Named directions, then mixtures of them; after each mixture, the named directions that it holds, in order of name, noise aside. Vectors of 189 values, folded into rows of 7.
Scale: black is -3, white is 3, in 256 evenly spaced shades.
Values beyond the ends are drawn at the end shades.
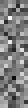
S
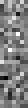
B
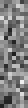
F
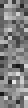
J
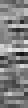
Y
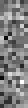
F, J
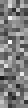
B, S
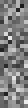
J, S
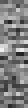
S, Y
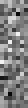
B, S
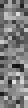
J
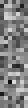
J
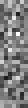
B, F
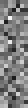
S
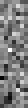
B, F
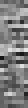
Y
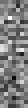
S, Y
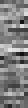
Y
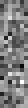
F, J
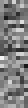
J, Y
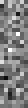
B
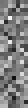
S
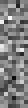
S, Y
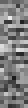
S, Y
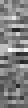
B, Y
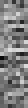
J, Y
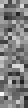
J
